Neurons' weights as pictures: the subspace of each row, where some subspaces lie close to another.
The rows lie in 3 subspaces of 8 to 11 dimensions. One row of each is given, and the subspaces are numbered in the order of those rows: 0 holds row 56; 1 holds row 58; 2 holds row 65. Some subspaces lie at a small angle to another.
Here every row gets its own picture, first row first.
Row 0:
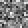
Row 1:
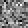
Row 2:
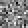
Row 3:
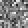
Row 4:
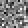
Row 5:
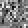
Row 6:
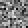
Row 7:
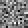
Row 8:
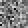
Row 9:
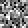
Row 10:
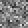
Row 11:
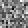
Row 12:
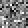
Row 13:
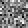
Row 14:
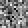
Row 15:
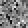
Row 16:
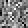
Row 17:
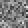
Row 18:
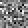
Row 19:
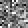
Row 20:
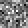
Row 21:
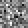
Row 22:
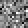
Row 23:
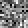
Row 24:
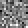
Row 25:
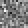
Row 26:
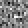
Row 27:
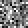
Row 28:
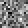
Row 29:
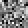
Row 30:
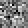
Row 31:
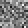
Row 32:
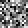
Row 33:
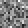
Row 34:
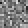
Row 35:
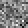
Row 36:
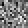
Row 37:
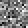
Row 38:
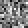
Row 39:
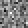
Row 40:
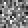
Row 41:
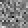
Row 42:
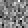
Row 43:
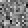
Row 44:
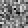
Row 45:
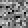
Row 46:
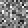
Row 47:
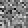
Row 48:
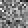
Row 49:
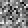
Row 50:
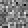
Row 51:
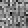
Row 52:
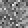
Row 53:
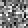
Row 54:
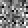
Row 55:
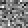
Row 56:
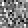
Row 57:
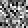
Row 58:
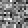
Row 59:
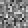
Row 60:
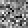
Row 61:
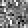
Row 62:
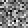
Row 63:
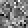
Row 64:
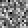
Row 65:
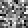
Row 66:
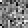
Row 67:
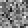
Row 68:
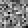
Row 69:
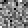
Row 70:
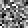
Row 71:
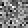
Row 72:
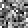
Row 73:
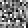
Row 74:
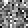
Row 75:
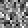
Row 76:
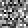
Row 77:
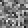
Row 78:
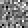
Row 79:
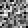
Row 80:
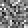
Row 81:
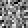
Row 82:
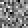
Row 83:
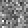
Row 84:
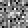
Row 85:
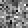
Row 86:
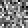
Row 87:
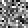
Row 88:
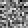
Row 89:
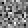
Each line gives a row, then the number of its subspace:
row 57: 2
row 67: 1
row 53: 1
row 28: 1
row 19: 2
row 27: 1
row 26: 2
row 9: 2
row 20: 2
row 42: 1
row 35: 2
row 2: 2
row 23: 2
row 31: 2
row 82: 1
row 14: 0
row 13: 0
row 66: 2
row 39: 0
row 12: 1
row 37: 2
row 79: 1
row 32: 0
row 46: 2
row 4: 1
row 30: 2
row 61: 0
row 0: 1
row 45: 2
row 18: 2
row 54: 2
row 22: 1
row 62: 1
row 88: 1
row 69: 1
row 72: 1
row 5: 1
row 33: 1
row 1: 1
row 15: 0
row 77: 2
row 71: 1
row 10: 2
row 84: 2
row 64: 0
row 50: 2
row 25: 0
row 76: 1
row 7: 2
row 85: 2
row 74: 1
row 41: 2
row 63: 2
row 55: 1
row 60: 2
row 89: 1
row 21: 2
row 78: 2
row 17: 2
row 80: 0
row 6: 2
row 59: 1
